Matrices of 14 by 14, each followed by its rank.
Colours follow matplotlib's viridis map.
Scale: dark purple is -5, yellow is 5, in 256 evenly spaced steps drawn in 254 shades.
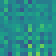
three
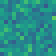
full rank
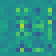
two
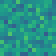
full rank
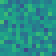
full rank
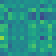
two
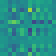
two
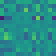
three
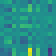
two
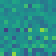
three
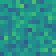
full rank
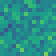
full rank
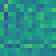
three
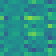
two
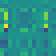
two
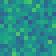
full rank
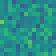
full rank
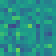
three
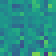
three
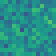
full rank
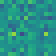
three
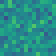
full rank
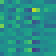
two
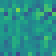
three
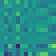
two
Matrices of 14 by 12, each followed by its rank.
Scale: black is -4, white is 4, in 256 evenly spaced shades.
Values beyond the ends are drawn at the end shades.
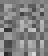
two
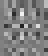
two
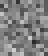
full rank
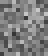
full rank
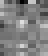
two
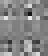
two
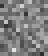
full rank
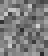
full rank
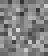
full rank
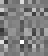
two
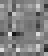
two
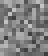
full rank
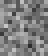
full rank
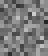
full rank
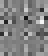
two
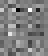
two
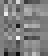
two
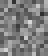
full rank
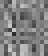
two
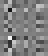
two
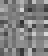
two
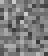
full rank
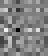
two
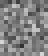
full rank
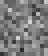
full rank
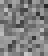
full rank
